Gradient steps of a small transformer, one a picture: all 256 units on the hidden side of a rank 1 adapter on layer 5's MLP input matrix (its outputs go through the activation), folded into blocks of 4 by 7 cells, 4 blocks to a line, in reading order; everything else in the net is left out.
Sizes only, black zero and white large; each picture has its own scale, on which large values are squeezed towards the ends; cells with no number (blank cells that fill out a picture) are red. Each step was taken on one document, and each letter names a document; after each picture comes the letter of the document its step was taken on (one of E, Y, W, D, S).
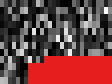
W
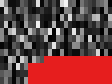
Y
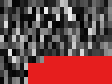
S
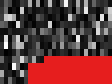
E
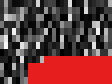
E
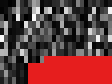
S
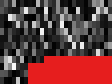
W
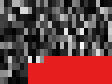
W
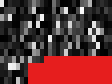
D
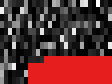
D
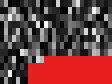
S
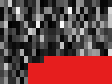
S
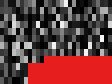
Y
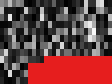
W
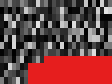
W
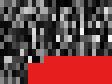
W
